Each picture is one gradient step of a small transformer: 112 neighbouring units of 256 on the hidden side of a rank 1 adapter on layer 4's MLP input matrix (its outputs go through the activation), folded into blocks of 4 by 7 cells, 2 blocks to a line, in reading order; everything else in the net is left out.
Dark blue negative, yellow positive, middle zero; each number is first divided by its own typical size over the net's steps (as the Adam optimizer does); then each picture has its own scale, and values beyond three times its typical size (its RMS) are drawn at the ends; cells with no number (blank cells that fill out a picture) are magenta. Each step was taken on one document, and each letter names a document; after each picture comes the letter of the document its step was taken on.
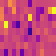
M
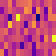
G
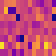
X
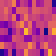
X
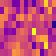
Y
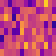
Y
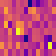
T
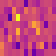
T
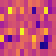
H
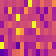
T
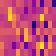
T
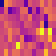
G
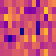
H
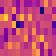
Y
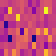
H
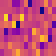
Y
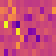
M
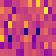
H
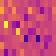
M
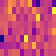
X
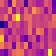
X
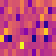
H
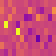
M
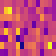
X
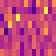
H
